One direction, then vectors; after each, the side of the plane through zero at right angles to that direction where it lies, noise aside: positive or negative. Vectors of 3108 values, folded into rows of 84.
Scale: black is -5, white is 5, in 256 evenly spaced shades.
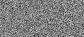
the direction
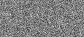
positive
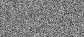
negative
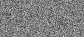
negative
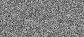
negative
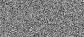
positive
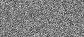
negative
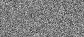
negative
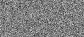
positive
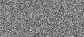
positive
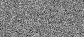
negative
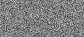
positive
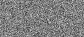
positive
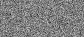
negative
